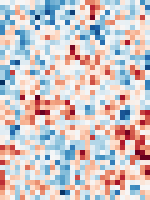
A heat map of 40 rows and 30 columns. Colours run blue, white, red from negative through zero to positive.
Mirror symmetry: none. Ninth with the highest average: bottom right. Average level on the scale: 50%. Odd rows or columns: none.
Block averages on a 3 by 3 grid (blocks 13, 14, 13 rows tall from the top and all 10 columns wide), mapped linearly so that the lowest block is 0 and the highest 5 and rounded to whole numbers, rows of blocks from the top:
0 2 1
3 4 4
3 1 5
